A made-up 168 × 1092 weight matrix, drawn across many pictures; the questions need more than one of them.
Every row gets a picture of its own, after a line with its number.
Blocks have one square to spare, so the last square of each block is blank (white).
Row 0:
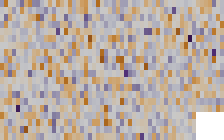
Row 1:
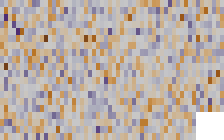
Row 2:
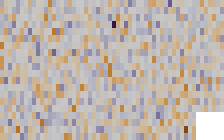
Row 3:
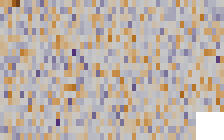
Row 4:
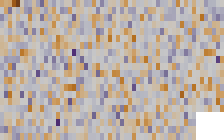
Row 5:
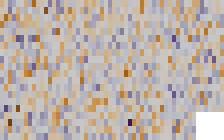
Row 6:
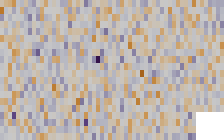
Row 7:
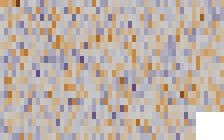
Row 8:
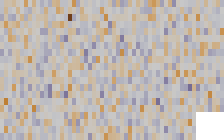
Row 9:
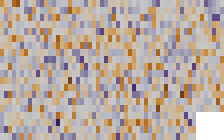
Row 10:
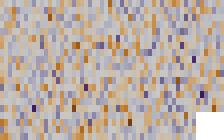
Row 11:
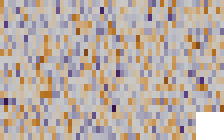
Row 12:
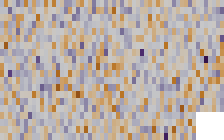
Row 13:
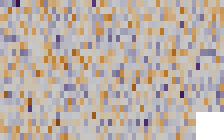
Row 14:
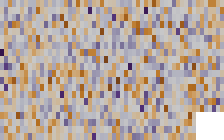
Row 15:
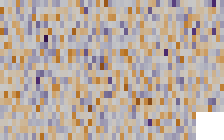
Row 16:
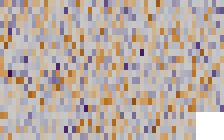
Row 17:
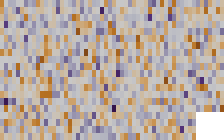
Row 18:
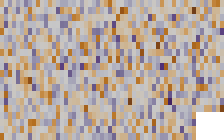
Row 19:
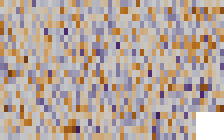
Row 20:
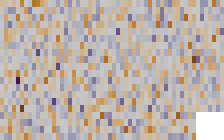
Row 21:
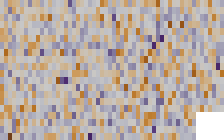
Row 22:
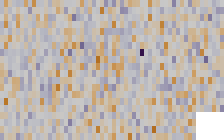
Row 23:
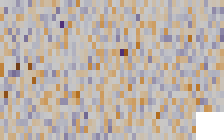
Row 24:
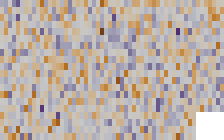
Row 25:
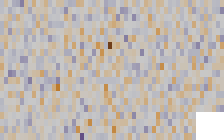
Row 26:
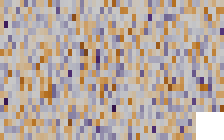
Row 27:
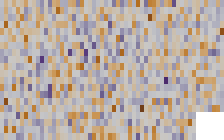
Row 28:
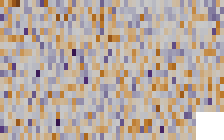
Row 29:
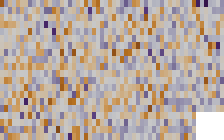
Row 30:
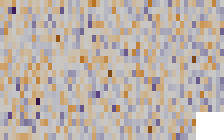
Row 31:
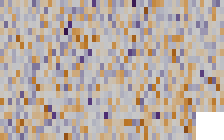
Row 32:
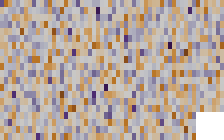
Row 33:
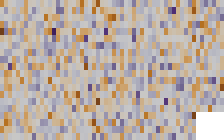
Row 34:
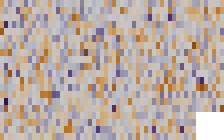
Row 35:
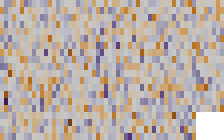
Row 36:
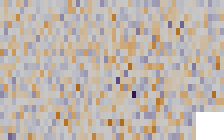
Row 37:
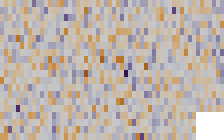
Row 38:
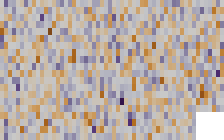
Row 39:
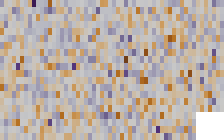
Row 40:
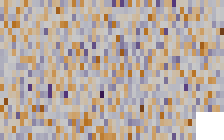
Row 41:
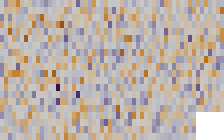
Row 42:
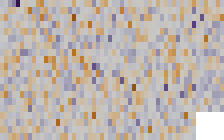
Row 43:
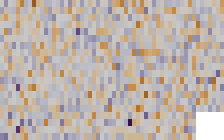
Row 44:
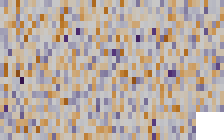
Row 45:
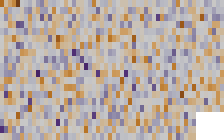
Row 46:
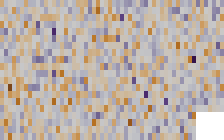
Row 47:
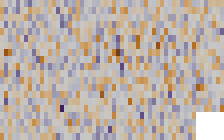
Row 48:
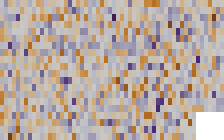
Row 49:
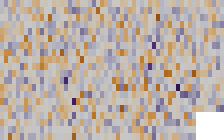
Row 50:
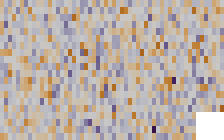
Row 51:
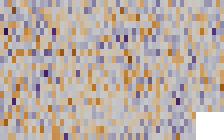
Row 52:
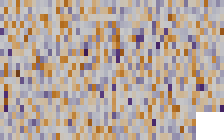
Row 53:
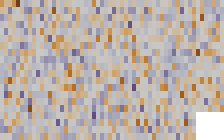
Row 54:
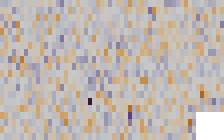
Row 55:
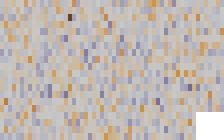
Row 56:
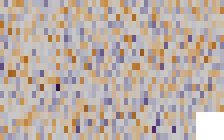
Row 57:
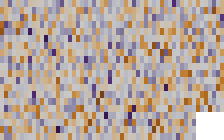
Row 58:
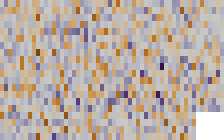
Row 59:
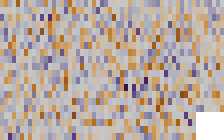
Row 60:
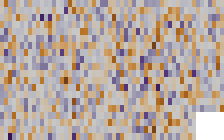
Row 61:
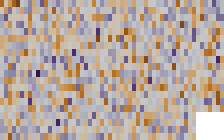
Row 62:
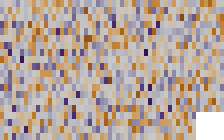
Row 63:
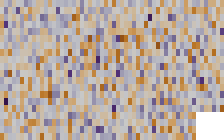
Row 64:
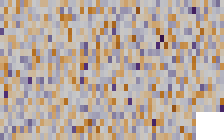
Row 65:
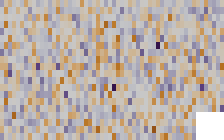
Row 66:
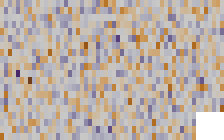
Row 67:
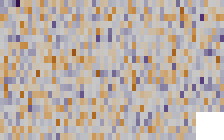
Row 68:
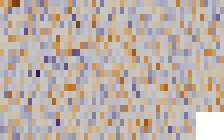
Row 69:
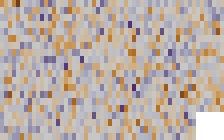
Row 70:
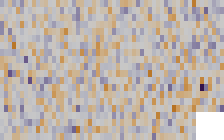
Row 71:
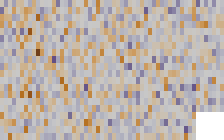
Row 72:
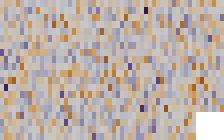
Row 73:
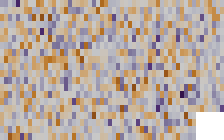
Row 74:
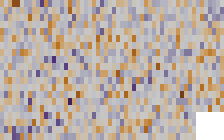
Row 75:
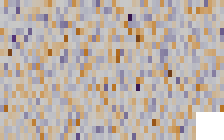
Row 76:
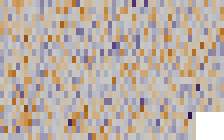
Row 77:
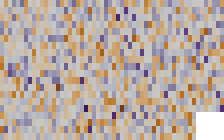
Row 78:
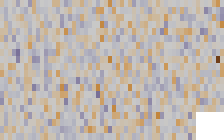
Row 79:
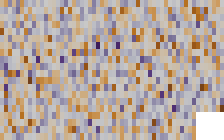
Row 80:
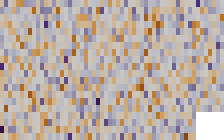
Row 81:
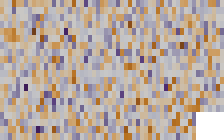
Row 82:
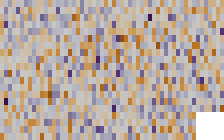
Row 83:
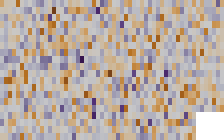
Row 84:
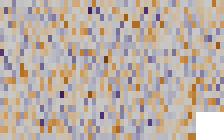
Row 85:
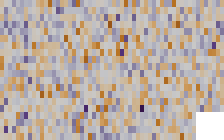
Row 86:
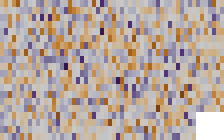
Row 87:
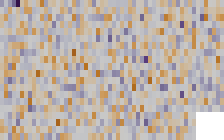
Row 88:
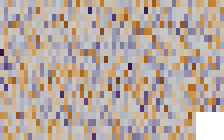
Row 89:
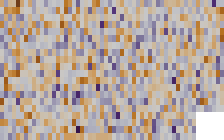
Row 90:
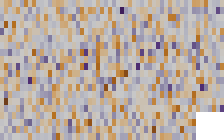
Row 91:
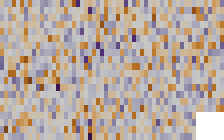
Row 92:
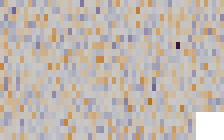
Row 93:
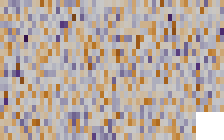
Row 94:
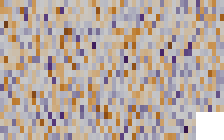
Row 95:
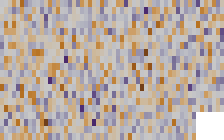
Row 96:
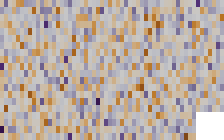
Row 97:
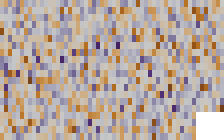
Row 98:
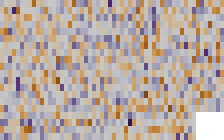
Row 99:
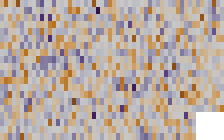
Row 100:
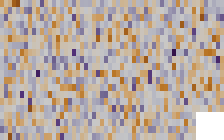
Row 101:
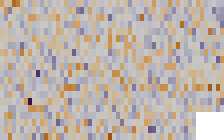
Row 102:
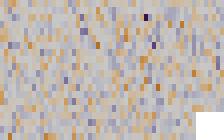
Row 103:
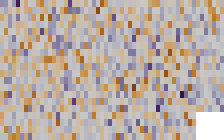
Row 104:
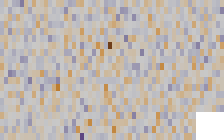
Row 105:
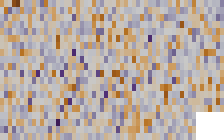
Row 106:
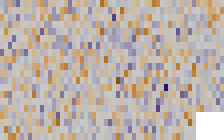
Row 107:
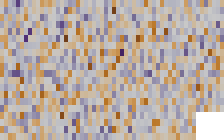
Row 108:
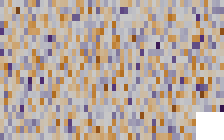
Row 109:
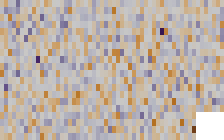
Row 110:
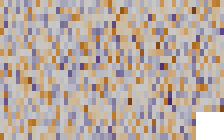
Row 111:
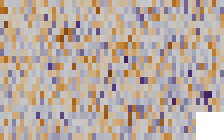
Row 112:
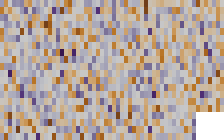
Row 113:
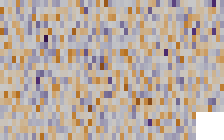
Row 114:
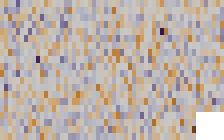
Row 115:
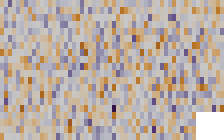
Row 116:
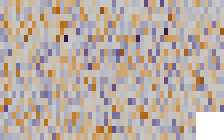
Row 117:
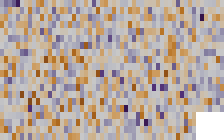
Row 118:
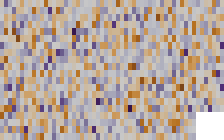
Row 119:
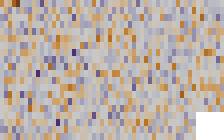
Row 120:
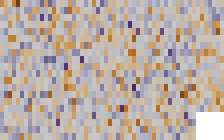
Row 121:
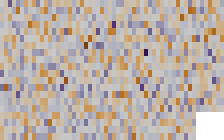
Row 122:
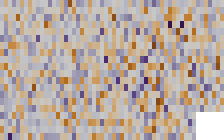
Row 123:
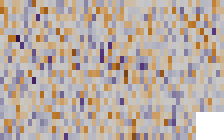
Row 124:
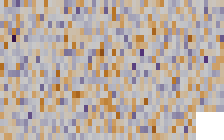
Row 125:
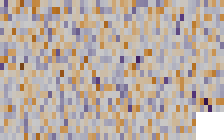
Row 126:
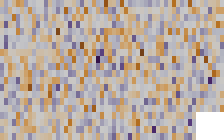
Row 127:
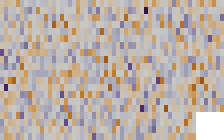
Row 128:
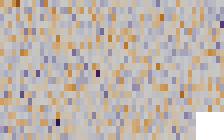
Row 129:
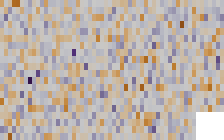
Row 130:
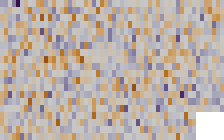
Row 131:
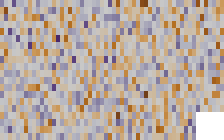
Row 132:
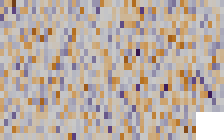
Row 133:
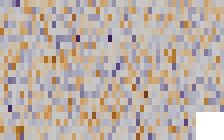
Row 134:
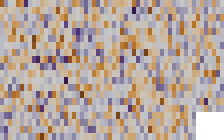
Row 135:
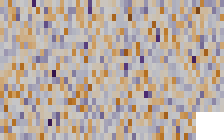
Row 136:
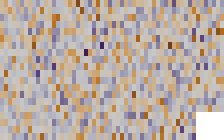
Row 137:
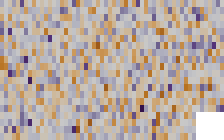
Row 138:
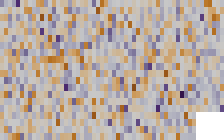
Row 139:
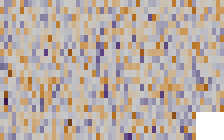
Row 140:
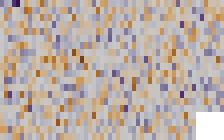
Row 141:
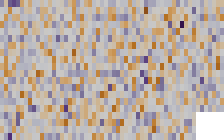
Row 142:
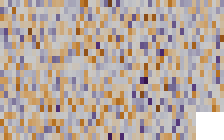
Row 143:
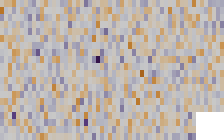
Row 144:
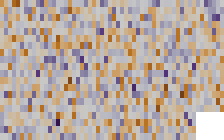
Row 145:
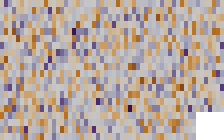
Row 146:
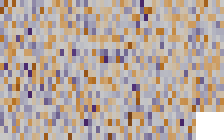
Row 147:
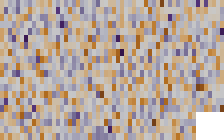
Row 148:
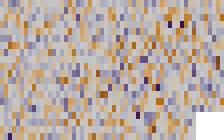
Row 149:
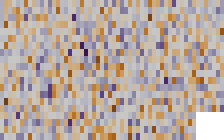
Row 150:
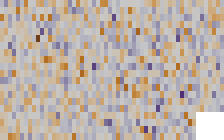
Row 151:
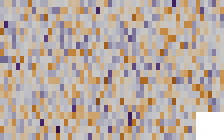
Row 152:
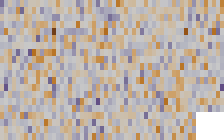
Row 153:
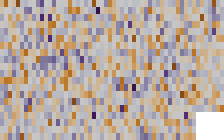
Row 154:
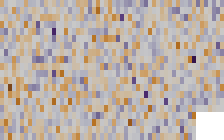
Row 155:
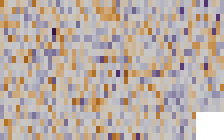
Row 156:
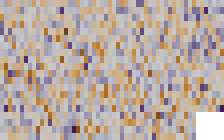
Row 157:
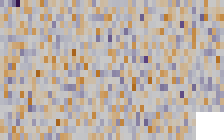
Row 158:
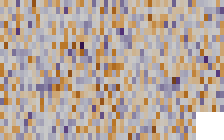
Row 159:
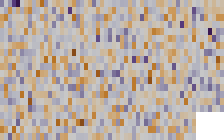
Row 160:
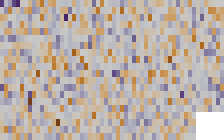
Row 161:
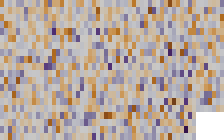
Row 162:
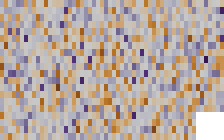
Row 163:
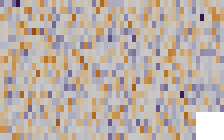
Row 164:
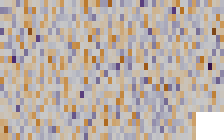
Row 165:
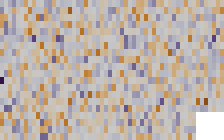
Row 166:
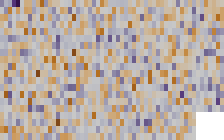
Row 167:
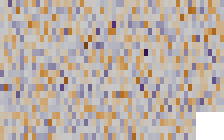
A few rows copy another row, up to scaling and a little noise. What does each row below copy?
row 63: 82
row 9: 144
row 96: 80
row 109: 114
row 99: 153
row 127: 72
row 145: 118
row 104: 25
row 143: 6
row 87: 157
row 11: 17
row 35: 139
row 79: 97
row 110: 18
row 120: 69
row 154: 46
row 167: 121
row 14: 88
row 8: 55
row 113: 15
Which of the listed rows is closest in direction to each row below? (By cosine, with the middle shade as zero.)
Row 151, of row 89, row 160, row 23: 160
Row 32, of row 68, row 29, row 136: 68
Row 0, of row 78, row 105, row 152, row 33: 33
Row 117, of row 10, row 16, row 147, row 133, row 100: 133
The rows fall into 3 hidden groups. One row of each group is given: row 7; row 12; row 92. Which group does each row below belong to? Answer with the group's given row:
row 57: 92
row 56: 12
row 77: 12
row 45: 7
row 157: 7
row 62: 92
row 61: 7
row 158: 12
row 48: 7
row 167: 92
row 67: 7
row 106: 7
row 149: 12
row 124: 12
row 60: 7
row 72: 7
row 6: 92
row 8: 12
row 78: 12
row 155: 92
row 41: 12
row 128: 7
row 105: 7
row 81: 92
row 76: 12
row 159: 7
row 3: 7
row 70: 12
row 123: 92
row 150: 7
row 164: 92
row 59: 7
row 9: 7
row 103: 7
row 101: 7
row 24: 7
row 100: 7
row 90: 12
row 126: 12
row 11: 12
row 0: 92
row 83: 7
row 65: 12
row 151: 92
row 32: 92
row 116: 12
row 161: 92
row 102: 7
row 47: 12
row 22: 12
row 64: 12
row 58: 92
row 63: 12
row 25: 12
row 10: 92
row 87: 7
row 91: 12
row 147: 12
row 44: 12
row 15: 92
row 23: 12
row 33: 92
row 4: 7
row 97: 12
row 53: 7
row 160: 7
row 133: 7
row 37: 92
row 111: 92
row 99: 7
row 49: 7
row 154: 92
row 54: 92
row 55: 12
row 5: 92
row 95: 92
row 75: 12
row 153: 7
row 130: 7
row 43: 92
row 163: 7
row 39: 92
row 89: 12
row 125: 92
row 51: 92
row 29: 92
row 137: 12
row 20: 92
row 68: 7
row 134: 92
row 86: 7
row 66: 12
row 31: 92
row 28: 7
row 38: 92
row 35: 12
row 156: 12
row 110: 12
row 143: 92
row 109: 12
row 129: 7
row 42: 7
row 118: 92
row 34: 12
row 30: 92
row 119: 7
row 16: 12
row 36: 7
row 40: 12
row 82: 12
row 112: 92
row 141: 7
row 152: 92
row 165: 92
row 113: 92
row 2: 92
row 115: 12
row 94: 92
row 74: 7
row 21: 7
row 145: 92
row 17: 12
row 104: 12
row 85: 12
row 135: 92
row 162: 12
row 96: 92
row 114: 12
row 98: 92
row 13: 7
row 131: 92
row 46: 92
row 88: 7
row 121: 92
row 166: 7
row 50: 12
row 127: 7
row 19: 12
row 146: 92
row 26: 12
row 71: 92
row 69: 7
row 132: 92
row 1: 92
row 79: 12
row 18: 12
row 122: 7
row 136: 92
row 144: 7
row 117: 7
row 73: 7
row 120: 7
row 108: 12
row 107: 12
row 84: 7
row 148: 7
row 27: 12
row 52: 12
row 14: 7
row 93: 12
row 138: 7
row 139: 12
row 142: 92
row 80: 92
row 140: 7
